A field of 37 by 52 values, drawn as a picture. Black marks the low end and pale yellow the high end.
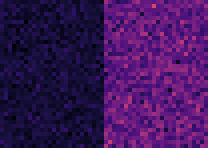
It is made of 1 by 2 panels. Panel 1,1: very low, fine-grained, faint in contrast. Panel 1,2: low, fine-grained.
